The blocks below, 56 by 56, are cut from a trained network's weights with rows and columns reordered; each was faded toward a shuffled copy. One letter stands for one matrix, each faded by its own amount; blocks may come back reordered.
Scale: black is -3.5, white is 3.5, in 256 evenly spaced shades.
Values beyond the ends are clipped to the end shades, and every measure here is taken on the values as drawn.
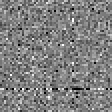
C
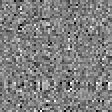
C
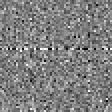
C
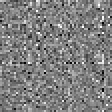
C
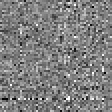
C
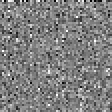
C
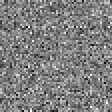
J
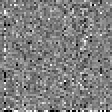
C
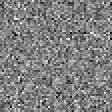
J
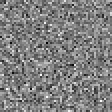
J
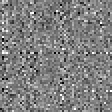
C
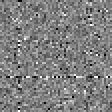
C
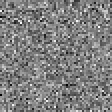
J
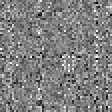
C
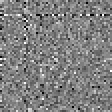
C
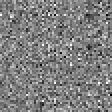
C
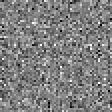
C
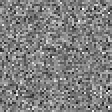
J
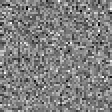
J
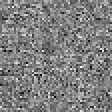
J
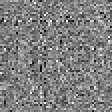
C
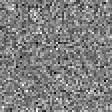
J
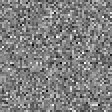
J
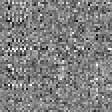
C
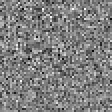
J
